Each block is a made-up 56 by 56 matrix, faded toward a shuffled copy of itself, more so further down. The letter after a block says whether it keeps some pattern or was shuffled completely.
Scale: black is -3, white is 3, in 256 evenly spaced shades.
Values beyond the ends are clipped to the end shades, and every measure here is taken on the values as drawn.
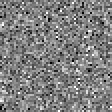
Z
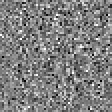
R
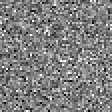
Z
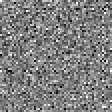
R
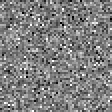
Z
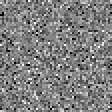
R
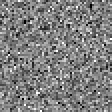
Z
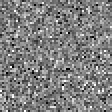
Z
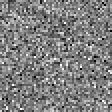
Z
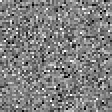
Z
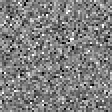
Z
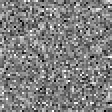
R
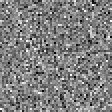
Z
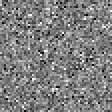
Z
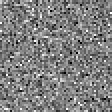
Z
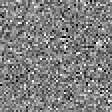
R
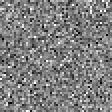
R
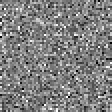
R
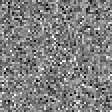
Z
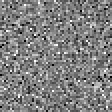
Z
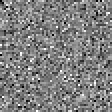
Z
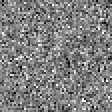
Z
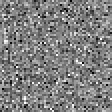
R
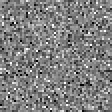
Z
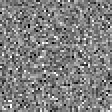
Z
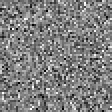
Z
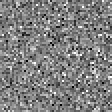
Z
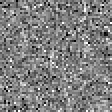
R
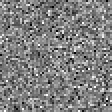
Z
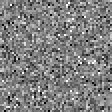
Z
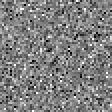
R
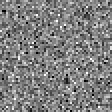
Z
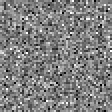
R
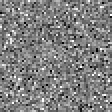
Z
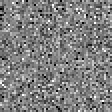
R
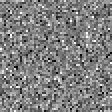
R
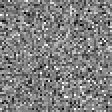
Z
